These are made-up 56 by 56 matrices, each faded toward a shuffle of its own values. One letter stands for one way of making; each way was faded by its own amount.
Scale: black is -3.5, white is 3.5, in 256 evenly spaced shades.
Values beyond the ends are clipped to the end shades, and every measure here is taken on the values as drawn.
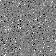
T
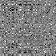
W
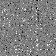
T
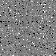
T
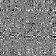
W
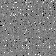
T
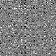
W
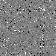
T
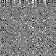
W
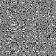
W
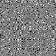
W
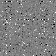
T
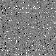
T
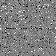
T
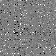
T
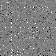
T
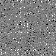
T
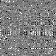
W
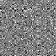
W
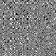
W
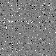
T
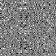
W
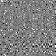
W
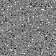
T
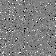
T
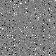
T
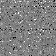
T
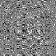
W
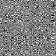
W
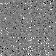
T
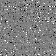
T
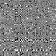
W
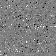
T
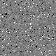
T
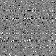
W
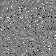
T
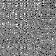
W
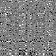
W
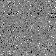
T
